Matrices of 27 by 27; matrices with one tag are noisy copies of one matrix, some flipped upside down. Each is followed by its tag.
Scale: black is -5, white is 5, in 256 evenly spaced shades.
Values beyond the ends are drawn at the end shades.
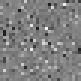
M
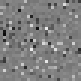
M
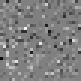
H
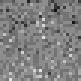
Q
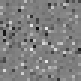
M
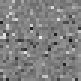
H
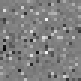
M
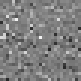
H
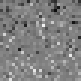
Q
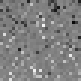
Q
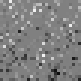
Q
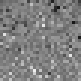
Q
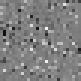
M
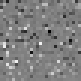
H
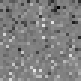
Q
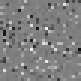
M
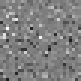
H
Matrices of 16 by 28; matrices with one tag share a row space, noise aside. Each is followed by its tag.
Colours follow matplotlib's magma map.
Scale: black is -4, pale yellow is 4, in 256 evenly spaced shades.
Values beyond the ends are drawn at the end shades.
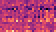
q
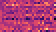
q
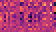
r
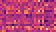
q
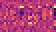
r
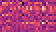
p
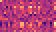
r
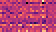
p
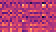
p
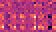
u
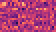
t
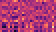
t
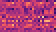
q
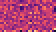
r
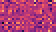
u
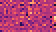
r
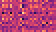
p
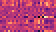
q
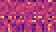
u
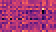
p
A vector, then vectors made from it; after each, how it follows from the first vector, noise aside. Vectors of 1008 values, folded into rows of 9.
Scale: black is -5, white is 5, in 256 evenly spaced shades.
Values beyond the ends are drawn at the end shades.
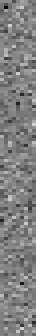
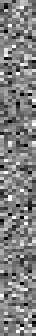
scaled up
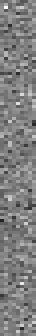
sign-scrambled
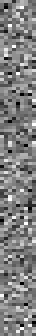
scaled up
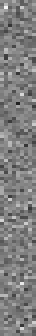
sign-scrambled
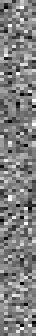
scaled up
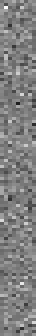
sign-scrambled
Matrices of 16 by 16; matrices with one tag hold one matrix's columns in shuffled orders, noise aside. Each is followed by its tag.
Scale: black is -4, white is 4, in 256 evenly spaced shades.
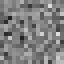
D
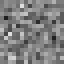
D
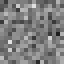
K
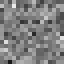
K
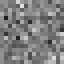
D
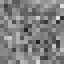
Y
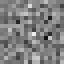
D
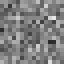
Y
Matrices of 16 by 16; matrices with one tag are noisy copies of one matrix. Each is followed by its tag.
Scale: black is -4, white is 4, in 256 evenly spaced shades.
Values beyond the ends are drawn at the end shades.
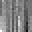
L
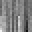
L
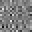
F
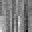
L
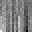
L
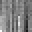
L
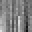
L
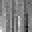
L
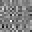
F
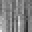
L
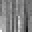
L
